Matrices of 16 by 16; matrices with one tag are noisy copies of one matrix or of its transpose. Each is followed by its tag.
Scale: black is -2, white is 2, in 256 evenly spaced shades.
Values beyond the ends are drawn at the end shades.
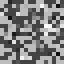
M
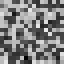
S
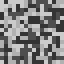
S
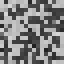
S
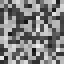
M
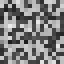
M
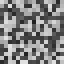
M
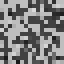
S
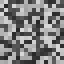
M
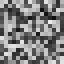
M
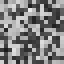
S
